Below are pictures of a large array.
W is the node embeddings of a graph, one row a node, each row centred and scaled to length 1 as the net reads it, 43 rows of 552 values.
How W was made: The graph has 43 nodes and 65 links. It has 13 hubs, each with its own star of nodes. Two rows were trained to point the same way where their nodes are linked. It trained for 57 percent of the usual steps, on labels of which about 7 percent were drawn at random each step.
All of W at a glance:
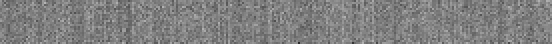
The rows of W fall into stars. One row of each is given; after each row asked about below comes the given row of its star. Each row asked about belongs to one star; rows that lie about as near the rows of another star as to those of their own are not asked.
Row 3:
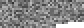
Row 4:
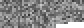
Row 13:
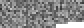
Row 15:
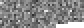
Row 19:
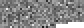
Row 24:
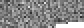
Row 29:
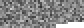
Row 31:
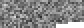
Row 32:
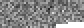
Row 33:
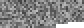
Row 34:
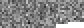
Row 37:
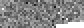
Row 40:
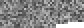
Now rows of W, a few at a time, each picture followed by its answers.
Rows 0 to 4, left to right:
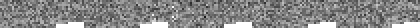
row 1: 19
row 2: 32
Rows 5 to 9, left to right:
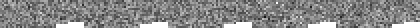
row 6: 15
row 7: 24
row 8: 40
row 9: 40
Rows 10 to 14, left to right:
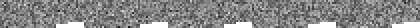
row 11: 3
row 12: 33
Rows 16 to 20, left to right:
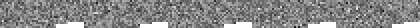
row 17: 4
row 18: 4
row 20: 33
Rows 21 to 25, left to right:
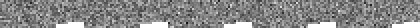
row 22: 19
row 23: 40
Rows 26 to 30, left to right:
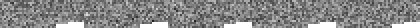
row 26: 32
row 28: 13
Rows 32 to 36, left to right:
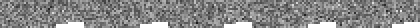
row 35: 3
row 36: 33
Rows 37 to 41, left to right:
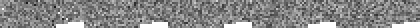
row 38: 4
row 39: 34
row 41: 31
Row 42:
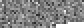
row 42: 29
